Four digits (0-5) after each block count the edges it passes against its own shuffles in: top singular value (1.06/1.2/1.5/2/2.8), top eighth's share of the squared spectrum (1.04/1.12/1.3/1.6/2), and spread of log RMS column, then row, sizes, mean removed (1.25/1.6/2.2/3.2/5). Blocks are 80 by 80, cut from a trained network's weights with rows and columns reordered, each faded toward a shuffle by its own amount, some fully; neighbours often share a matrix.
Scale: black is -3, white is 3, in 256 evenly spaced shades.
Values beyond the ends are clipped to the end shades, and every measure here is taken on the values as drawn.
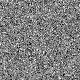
0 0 0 0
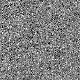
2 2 2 0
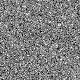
0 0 0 0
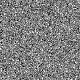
2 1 1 0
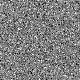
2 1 0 0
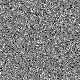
1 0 0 0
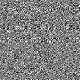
4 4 1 3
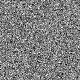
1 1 0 0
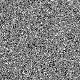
0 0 0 0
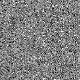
2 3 2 1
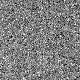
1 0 0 0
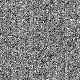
2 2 0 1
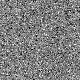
0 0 0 0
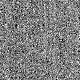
2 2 0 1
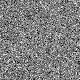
0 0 0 0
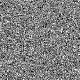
2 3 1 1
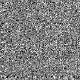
2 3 1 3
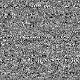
2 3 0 3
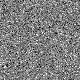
1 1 0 1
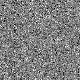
2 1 1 0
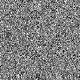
3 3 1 2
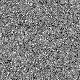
1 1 0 0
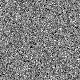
1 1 0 0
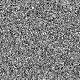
2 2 0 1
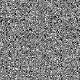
3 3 3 1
